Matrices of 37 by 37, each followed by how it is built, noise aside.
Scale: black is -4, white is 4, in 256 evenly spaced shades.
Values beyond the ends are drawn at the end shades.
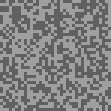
noise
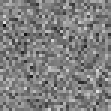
noise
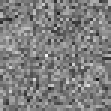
noise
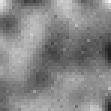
smooth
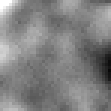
smooth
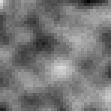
smooth
